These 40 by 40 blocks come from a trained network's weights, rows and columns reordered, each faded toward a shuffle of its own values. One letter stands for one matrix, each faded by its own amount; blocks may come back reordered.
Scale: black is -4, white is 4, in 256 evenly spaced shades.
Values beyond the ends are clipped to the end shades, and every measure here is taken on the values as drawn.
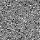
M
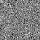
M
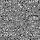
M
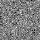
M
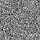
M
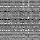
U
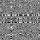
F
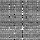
U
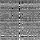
U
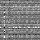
U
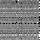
U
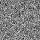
M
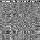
F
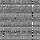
U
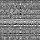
U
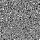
M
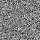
M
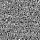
M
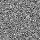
M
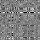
F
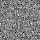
M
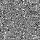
M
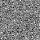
M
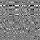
F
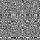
F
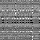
U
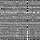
U
